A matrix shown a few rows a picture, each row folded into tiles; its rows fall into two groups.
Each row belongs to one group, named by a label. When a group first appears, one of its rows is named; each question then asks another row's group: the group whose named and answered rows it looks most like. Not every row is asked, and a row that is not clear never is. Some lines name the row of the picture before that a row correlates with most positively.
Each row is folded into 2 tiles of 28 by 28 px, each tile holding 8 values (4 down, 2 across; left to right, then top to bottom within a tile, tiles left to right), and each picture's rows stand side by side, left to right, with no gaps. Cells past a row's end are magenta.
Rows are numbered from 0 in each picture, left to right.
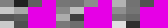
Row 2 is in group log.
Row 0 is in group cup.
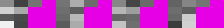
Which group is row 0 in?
cup
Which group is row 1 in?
log
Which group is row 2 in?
cup
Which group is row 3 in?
log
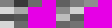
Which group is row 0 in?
cup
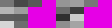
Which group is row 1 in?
log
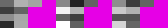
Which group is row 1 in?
cup
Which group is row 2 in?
cup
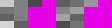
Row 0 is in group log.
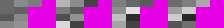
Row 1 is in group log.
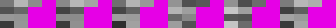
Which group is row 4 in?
cup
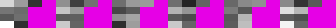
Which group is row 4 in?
log
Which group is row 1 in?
cup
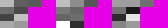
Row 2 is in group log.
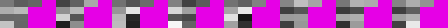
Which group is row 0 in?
cup
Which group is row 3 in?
cup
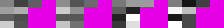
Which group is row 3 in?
cup
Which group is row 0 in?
cup
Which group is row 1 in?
cup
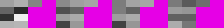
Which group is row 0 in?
log
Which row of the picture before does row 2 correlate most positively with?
2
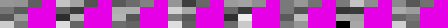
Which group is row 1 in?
log
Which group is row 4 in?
log
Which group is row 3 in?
cup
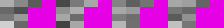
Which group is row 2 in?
cup
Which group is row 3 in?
log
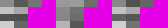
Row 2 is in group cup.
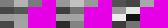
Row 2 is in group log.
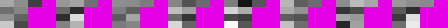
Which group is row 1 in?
log
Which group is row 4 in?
cup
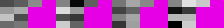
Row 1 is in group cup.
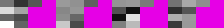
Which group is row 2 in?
log
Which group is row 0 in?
cup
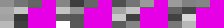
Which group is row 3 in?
log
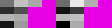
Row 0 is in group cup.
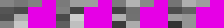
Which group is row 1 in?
log
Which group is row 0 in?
log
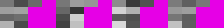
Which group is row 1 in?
log
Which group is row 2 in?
cup
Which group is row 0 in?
cup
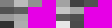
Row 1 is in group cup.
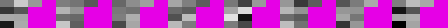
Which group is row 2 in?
log
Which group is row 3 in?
log
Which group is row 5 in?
cup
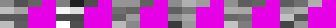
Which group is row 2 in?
log
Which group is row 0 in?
cup
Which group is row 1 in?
cup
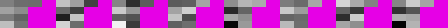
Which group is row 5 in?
cup
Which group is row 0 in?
cup
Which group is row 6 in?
log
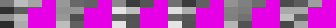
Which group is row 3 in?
cup
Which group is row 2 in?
cup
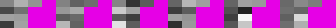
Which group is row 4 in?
log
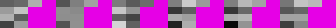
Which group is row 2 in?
cup
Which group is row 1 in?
log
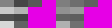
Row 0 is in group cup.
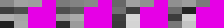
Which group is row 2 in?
log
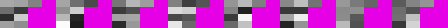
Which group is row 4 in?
log
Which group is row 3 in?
cup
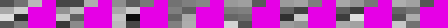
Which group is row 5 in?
log
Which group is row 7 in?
log
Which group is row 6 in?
log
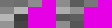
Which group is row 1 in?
cup
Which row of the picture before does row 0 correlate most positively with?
2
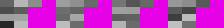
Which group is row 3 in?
log
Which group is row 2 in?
cup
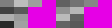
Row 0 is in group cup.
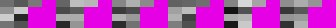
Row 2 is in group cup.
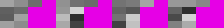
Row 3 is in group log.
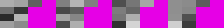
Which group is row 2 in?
log
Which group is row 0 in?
log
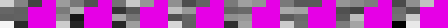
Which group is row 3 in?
cup
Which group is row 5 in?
cup
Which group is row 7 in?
log
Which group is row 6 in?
log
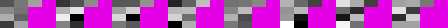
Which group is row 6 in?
log
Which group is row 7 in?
log
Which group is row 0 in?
log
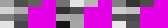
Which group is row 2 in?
cup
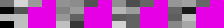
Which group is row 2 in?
cup
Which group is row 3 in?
log
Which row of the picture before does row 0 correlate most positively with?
1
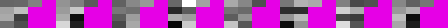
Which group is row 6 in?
cup
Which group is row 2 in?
log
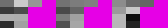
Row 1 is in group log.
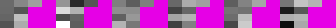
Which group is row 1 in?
cup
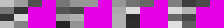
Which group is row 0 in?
log
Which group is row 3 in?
cup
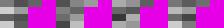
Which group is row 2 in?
log
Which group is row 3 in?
cup
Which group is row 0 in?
cup
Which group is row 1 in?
log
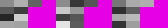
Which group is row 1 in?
cup
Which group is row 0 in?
log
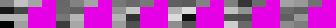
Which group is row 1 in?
log
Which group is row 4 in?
cup
